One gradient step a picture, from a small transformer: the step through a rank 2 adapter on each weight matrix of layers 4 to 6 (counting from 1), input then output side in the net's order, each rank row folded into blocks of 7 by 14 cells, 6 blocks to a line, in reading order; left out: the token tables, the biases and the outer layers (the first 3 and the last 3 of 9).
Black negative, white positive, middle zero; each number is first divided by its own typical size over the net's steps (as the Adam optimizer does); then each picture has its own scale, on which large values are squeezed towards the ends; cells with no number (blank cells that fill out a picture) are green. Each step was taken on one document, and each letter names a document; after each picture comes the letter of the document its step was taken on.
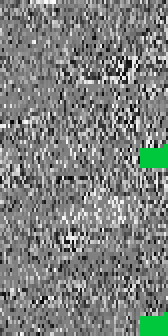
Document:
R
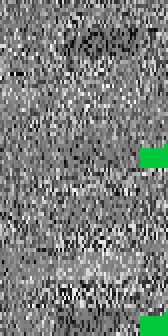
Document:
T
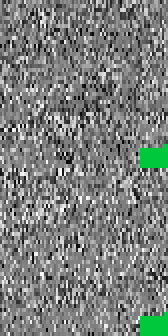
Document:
T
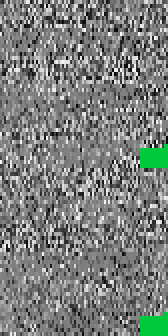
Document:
R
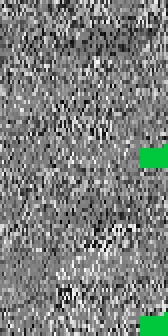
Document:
T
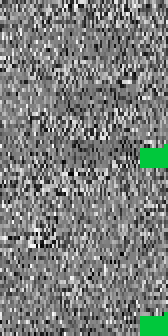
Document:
R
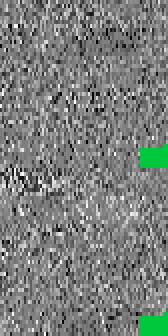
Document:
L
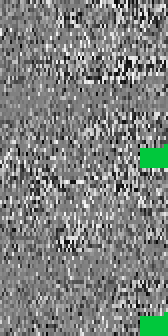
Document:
R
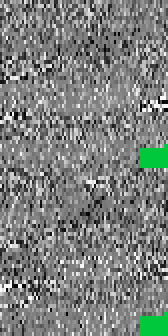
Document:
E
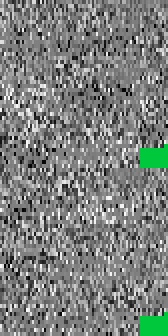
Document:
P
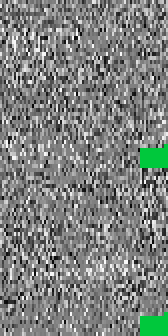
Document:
E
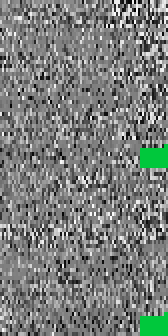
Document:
R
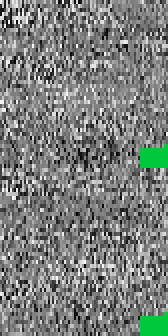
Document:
E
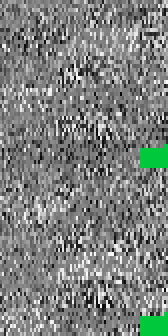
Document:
T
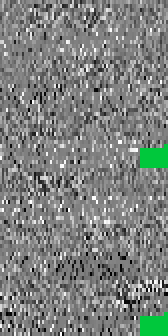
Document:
P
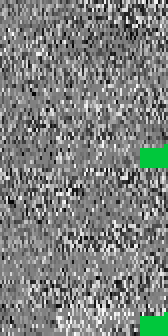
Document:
T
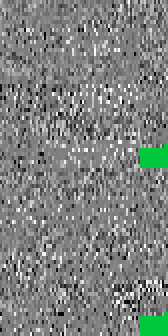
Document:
P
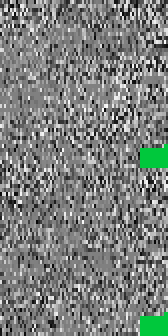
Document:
R
